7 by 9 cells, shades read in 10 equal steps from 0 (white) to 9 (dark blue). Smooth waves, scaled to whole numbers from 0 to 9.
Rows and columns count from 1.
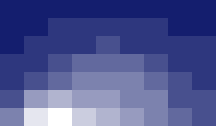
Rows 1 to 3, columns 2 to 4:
9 9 9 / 9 8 8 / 8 8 8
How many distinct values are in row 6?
4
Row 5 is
8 7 6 5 5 5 6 7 8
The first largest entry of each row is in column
1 1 1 1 1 1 9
